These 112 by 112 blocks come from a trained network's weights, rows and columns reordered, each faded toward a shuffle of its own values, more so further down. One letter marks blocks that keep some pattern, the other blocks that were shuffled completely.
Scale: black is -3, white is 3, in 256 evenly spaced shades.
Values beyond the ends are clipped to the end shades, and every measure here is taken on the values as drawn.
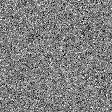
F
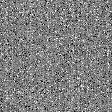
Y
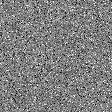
F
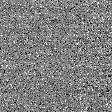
Y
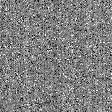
Y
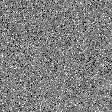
F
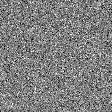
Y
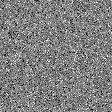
F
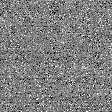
Y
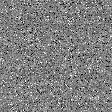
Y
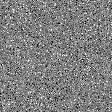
F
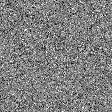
Y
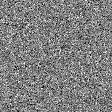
F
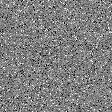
F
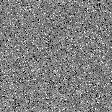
F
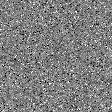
F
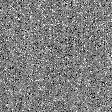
Y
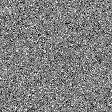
F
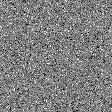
F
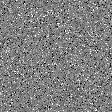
F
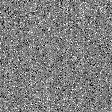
Y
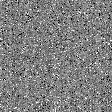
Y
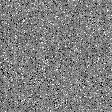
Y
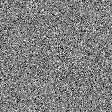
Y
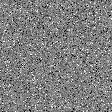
F
